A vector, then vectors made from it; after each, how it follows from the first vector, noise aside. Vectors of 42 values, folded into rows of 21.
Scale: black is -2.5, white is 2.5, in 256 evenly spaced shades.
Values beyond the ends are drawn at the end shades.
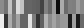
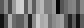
sign-scrambled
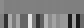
partly zeroed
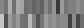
shrunk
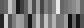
sign-scrambled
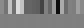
partly zeroed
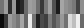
sign-scrambled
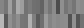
shrunk
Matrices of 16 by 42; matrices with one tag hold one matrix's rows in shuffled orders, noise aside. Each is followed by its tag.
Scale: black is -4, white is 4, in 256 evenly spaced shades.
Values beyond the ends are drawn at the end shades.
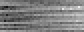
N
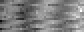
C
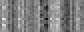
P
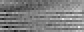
N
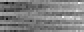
N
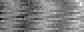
C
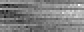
N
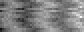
C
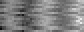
C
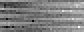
N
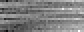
N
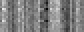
P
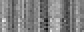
P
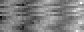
C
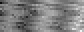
C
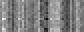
P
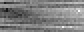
N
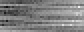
N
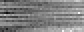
N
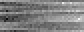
N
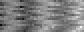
C
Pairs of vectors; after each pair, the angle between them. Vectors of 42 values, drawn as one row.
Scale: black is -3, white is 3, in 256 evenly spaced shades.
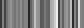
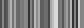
nearly parallel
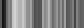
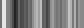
nearly opposite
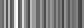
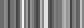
orthogonal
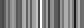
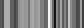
orthogonal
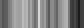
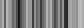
partly opposed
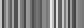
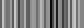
nearly opposite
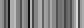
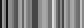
orthogonal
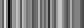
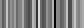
orthogonal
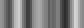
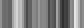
nearly parallel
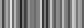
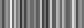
nearly parallel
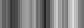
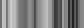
nearly opposite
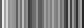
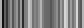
nearly opposite
